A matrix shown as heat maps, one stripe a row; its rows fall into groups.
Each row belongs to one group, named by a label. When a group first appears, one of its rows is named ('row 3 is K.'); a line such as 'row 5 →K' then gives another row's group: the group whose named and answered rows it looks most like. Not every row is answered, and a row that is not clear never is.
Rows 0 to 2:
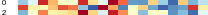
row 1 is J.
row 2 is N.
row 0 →N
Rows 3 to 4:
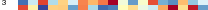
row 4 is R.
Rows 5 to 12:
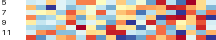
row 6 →R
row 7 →N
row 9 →R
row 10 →J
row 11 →N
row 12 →R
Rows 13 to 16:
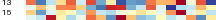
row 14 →J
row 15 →R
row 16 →N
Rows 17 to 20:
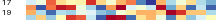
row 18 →J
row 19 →R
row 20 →J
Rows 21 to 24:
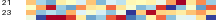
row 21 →R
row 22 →N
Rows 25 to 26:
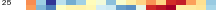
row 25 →R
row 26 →R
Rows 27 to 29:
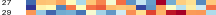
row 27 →N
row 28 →N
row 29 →R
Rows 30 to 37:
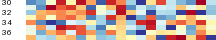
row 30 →J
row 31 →J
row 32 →N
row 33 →J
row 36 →J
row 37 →R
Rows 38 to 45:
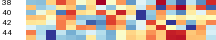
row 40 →N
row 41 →J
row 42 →J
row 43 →J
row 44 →R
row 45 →R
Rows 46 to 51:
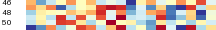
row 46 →R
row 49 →N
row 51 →N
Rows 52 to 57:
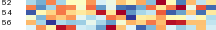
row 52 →N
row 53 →R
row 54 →N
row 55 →J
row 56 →R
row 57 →J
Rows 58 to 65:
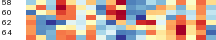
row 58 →J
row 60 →J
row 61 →J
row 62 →R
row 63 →R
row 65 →R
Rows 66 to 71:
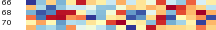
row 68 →J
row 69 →J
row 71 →R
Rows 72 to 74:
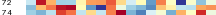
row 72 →N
